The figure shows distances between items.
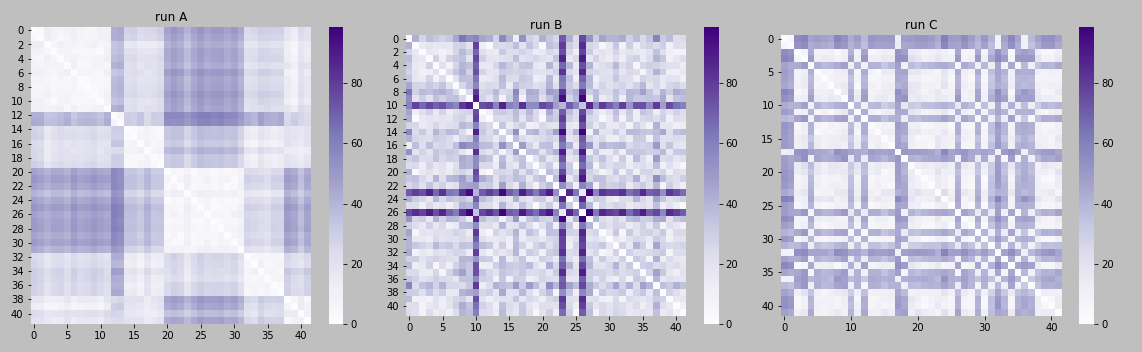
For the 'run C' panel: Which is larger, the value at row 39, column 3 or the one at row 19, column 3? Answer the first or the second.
the second
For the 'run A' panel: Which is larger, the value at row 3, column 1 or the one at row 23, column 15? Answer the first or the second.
the second
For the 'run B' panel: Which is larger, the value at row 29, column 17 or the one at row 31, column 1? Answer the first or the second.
the second
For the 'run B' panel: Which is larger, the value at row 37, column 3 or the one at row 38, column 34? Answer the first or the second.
the first
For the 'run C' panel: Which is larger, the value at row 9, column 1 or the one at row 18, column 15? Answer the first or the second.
the first
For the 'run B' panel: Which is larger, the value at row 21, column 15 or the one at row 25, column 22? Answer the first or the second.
the first
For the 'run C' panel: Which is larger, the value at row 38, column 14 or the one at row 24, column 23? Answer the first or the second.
the second
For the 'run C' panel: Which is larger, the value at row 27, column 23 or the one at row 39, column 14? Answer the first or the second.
the first
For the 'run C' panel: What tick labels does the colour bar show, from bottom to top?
0, 20, 40, 60, 80
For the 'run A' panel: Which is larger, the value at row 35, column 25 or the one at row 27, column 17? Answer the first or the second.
the second
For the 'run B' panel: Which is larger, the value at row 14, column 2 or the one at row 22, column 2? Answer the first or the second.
the first
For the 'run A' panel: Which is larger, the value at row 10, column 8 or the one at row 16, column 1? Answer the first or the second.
the second
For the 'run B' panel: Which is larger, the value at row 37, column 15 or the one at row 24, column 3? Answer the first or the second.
the first
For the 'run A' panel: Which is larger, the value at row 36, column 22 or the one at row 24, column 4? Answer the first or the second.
the second
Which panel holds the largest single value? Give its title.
run B
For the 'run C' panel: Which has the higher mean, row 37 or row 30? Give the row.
37
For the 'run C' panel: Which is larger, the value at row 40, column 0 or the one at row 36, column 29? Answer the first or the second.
the first
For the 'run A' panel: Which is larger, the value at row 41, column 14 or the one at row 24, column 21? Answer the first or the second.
the first
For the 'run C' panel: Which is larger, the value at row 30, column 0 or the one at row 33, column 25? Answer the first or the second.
the first
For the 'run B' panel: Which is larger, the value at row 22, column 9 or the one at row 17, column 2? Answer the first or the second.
the first
